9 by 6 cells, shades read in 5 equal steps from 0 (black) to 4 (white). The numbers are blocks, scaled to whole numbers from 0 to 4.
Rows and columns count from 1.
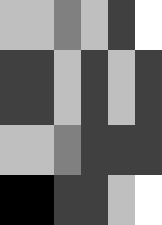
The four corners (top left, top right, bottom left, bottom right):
3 4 0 4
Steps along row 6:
same down down same same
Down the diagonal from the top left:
3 3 3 1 3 1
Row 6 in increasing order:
1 1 1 2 3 3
